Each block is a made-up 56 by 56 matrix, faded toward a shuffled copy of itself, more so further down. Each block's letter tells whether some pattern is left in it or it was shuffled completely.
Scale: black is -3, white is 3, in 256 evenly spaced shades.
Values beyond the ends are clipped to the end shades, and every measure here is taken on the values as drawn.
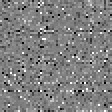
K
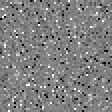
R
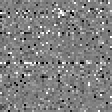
K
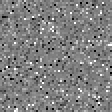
R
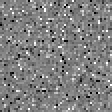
R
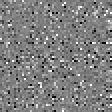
K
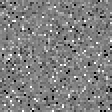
R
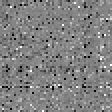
K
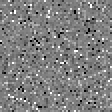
R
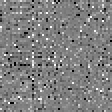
K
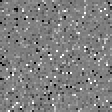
R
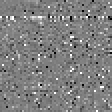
K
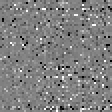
K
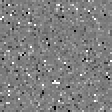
R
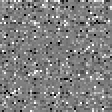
K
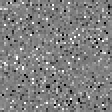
R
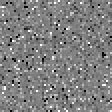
R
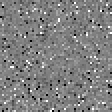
R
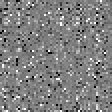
K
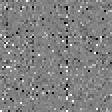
K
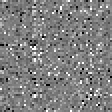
K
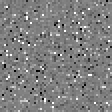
R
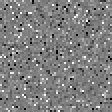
R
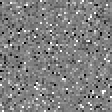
R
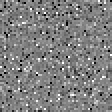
R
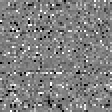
K
